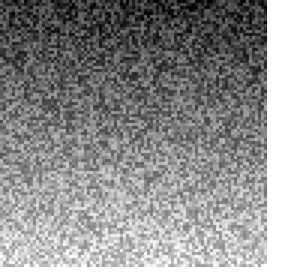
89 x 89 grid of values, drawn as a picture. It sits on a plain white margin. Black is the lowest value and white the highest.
There are no regular stripes. Values rise toward the bottom. No row or column stands out. Fine speckle covers the field.
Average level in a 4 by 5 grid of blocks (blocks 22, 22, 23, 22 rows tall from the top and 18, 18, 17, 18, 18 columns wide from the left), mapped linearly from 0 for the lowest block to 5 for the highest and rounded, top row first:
0 0 0 0 0 / 2 2 2 2 2 / 3 3 3 3 3 / 5 5 5 5 5
